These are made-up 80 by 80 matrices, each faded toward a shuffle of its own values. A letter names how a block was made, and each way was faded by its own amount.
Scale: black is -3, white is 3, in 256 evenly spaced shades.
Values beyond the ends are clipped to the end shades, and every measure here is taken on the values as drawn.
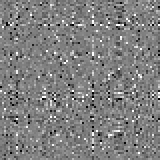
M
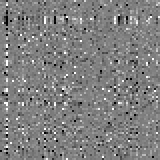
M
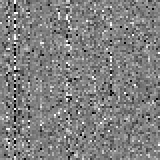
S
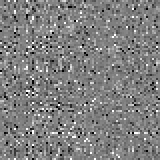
M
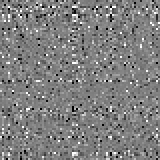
M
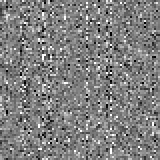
S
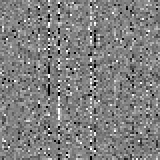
S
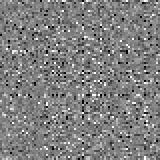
M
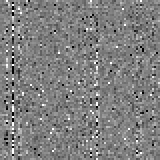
S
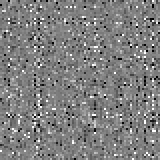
M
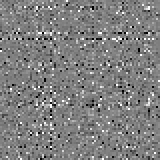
M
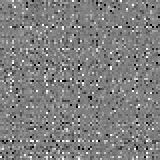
M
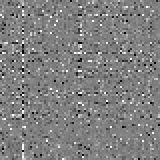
M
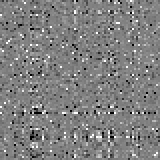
M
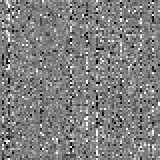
S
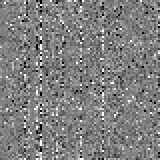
S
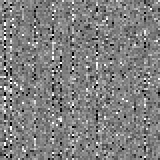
S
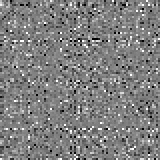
M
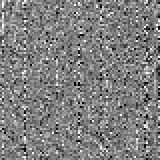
S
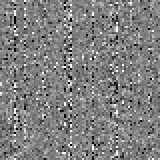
S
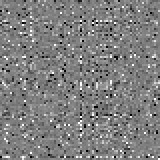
M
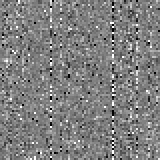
S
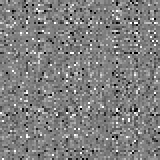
M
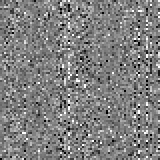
S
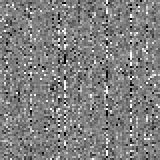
S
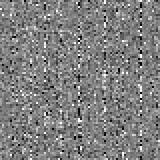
S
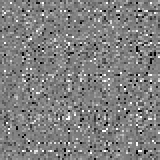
M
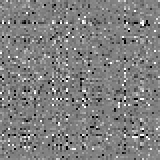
M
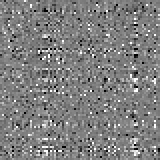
M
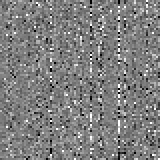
S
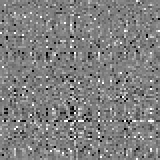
M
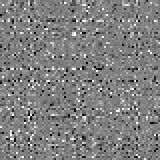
M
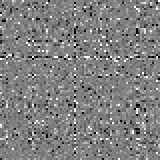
M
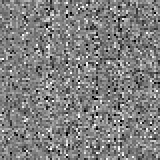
S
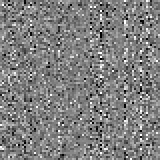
S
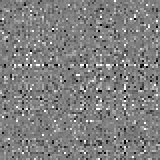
M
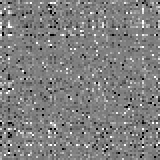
M
